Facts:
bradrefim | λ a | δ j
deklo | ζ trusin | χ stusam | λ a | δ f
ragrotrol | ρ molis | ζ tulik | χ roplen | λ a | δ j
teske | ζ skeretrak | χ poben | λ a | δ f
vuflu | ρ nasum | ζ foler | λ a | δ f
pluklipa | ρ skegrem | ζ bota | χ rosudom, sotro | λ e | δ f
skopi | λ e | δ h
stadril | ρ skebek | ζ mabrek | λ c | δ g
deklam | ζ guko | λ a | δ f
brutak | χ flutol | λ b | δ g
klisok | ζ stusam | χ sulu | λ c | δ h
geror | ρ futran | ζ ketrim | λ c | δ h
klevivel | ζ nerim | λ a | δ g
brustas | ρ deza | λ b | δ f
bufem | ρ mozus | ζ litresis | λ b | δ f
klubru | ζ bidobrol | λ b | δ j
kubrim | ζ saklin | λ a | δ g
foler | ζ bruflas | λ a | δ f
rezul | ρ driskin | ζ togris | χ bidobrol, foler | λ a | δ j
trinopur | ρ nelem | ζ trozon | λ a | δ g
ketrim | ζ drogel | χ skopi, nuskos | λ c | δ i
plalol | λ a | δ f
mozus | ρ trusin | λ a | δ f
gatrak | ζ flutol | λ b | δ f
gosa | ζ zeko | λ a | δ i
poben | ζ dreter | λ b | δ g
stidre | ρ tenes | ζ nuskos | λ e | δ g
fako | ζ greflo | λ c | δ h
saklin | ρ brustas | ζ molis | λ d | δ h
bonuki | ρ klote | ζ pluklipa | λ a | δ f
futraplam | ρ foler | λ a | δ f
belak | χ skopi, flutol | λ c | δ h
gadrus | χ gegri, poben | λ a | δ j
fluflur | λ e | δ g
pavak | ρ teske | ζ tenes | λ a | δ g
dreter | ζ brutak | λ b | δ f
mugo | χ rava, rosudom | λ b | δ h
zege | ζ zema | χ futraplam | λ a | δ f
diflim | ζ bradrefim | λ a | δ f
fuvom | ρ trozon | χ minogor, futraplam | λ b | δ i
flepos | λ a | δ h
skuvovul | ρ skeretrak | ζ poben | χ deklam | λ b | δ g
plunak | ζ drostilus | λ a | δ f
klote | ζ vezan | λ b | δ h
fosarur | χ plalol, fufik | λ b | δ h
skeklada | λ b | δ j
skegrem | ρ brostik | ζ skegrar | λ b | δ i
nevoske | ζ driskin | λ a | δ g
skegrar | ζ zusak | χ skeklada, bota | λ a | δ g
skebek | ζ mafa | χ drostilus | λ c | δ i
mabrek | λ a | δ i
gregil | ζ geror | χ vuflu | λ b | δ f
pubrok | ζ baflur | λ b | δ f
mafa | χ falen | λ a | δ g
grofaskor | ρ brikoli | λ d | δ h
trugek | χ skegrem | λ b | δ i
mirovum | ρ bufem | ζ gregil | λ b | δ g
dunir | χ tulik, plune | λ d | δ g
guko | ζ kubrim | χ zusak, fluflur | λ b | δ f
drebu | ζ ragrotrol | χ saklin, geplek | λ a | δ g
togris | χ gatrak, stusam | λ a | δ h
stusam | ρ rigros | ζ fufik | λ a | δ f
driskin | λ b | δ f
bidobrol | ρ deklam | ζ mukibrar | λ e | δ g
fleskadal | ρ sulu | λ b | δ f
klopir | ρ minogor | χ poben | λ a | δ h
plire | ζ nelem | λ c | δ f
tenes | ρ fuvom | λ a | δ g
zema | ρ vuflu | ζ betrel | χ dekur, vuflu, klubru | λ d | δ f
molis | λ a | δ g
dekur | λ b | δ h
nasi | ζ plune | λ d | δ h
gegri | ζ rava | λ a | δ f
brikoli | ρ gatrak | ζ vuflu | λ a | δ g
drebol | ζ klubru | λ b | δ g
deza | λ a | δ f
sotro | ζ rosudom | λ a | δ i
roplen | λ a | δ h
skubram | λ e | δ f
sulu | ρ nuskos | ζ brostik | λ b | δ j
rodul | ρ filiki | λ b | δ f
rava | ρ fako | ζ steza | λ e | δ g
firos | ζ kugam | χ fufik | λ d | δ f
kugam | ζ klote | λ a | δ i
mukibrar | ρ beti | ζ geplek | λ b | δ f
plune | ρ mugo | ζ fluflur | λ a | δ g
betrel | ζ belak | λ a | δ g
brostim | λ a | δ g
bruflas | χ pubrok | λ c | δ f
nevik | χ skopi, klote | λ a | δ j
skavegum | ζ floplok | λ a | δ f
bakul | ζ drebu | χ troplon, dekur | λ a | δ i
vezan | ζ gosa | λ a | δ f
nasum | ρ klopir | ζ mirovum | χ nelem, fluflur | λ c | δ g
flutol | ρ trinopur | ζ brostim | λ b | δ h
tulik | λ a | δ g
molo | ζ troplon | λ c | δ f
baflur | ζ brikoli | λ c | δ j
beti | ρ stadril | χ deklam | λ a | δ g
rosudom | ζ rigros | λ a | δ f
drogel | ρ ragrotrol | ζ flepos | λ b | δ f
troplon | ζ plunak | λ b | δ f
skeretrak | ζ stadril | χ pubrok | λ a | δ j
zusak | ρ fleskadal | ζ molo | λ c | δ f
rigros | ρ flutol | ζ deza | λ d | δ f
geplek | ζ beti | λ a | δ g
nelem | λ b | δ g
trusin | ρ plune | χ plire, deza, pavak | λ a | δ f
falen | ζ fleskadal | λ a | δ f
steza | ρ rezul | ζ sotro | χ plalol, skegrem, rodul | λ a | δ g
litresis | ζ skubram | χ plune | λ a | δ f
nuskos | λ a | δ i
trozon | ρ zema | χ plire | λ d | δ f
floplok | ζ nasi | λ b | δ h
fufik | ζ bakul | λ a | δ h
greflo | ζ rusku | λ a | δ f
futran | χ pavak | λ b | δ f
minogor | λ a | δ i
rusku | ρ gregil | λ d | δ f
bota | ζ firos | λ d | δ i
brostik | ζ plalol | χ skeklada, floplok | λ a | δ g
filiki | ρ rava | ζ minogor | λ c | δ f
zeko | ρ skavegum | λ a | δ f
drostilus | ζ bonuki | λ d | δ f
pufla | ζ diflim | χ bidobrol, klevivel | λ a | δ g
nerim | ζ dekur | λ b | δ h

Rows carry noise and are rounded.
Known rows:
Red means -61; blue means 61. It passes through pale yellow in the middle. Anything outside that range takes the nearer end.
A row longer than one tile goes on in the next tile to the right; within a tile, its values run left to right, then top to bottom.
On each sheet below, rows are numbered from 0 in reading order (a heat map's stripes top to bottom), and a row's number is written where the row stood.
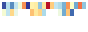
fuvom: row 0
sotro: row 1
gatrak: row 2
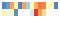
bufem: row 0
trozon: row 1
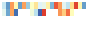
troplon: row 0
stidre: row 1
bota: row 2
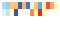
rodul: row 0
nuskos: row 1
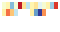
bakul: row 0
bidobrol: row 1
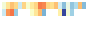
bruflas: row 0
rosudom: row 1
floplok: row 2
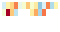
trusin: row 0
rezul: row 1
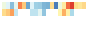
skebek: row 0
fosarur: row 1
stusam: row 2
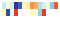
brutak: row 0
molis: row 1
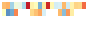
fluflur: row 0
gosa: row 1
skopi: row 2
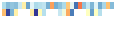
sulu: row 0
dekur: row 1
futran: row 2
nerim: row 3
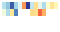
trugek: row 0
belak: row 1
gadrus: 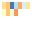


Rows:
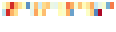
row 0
zema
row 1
klopir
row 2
plire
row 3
beti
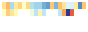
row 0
flepos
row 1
mugo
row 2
steza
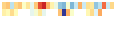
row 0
roplen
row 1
vuflu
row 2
klote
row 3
skeretrak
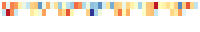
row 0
firos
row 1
bradrefim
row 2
ketrim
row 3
klubru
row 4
grofaskor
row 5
futraplam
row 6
minogor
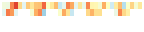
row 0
bonuki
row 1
deza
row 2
filiki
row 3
nasi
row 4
togris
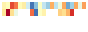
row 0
rigros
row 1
flutol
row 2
nevik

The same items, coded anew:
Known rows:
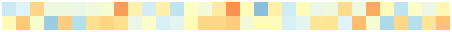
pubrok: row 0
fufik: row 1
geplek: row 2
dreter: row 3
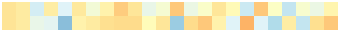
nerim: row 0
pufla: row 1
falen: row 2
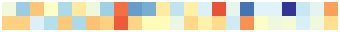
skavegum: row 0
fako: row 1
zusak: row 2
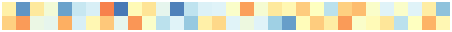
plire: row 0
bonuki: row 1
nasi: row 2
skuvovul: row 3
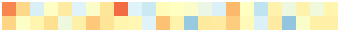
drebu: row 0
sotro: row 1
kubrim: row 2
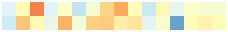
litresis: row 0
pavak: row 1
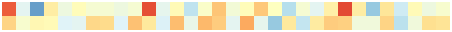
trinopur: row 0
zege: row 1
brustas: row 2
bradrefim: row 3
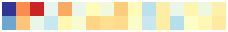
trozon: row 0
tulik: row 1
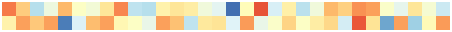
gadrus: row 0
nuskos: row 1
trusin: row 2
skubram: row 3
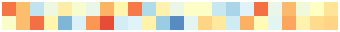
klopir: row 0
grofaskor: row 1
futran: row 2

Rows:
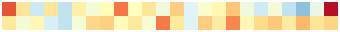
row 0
floplok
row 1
bakul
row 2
belak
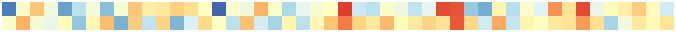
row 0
zeko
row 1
bota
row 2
rodul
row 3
nasum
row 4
baflur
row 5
skopi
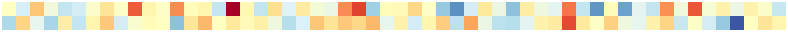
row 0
stusam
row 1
dunir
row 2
drebol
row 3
fluflur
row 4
troplon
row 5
stadril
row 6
saklin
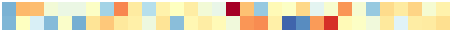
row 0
rusku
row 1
skeklada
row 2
poben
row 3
nelem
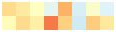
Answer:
trugek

